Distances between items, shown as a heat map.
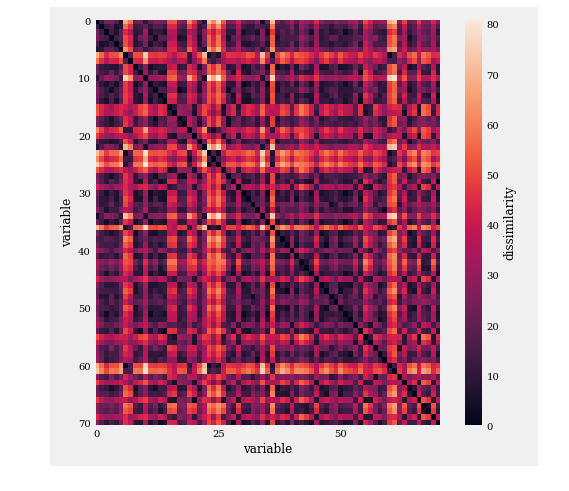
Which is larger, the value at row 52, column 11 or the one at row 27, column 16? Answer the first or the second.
the second
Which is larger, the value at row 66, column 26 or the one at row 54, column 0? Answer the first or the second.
the second
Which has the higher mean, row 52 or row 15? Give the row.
15
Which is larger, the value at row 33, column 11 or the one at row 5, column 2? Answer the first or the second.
the second
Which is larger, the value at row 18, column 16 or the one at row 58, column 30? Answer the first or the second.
the first
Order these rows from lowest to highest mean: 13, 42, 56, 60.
13, 56, 42, 60
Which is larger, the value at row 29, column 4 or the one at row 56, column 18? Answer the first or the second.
the first
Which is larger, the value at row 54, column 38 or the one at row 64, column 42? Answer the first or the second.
the second
